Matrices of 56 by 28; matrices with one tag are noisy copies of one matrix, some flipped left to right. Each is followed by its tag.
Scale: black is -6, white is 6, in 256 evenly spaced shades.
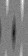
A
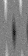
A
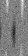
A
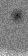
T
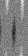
A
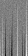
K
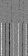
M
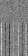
M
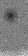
T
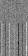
M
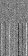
M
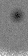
T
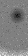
T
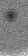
T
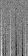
K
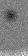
T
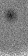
T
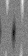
A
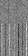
M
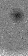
T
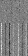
M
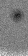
T
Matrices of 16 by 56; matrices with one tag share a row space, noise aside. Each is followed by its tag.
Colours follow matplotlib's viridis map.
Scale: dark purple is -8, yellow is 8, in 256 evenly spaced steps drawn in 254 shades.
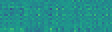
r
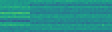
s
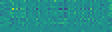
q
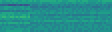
s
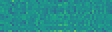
q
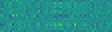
q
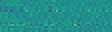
r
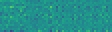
r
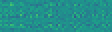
r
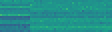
s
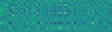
q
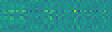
r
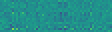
q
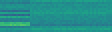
s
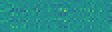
q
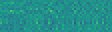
r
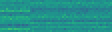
s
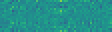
q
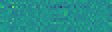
q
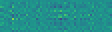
q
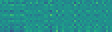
r
